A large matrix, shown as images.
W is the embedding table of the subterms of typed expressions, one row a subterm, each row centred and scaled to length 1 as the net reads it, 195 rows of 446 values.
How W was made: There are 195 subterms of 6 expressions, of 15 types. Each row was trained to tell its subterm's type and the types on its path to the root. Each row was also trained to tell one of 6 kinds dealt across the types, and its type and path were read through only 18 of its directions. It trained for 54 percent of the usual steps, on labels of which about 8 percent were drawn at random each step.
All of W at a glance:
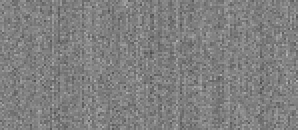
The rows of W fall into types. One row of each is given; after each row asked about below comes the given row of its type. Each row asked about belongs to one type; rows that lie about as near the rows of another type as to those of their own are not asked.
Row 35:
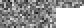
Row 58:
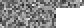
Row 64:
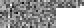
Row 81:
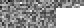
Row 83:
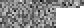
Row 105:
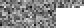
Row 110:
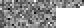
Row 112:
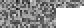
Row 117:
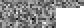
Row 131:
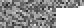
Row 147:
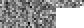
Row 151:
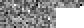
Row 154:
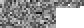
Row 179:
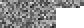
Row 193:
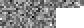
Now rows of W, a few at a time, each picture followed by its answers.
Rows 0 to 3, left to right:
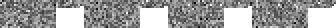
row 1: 105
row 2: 151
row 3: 105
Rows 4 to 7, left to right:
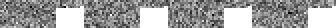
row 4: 110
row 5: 154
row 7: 110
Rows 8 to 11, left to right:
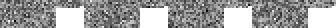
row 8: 154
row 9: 64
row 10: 112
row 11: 147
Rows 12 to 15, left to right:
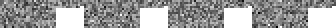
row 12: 151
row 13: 105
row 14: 110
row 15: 179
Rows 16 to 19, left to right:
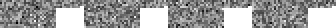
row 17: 151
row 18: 83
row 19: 193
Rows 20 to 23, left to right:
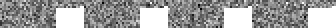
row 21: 179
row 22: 64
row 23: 147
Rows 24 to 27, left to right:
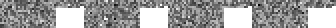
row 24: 81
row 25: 131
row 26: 154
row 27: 179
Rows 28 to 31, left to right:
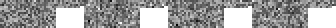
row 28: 112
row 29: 110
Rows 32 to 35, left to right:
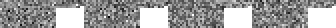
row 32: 151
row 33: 112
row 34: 147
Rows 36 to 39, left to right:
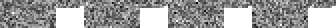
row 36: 131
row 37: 105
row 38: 179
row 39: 117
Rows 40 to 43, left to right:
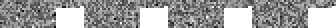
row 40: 110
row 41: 154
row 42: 193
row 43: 112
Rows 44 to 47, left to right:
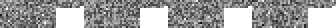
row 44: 64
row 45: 147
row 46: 105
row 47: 117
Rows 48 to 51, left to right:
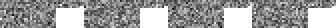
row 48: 105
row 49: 193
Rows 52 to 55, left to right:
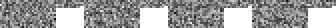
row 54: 193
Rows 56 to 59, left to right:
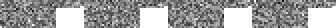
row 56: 193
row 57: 35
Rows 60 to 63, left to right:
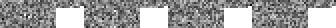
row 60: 58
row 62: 179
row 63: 81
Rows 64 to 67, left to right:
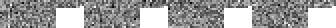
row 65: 179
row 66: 110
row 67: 81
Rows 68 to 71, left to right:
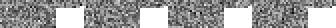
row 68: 147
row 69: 112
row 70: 105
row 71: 112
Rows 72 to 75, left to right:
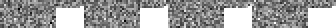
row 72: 117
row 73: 105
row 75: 131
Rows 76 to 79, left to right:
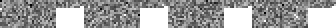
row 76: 147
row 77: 64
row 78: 35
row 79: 105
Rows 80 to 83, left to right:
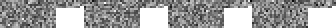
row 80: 35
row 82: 64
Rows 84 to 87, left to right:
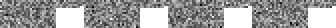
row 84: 35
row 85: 112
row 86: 151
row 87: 112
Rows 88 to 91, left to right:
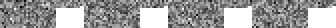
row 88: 151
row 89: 131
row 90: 131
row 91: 81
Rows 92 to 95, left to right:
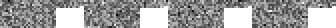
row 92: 154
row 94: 35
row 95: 81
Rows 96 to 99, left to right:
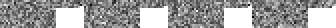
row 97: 131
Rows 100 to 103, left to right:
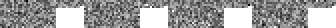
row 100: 58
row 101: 58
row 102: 147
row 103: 35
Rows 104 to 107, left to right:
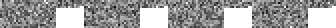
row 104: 151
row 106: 131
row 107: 179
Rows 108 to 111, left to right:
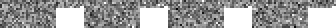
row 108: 147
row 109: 35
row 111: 154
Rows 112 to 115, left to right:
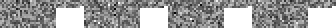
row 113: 193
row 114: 131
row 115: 64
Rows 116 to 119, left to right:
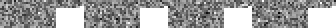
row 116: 117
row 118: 35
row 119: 154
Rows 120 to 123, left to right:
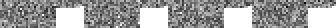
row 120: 151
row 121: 58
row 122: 58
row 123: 35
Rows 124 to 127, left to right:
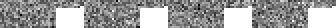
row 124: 58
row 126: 110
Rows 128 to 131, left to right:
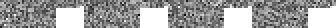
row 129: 154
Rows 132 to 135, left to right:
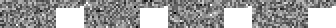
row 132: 193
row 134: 112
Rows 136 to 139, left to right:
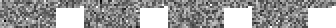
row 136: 151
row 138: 117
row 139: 58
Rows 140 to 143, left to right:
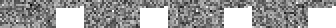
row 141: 179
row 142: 117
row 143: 154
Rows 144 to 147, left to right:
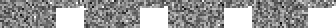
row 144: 147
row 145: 154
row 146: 179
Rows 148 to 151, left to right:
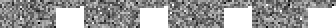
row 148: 131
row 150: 35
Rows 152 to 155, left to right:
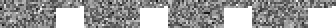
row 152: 64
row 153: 151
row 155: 179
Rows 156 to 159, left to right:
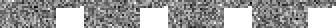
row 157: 105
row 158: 81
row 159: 154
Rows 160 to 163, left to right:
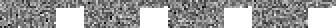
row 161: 154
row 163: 112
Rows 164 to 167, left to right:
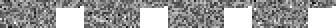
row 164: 83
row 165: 112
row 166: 117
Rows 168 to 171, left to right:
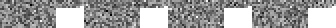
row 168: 117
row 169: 112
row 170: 131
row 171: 147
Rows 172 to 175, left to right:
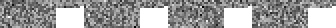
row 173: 58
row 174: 147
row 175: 112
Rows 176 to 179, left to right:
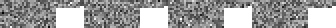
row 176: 58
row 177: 64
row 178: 83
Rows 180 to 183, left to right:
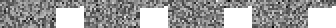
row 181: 147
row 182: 151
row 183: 81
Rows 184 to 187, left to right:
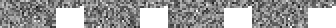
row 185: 147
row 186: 58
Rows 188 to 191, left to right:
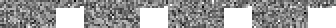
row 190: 81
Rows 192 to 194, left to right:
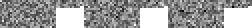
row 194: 179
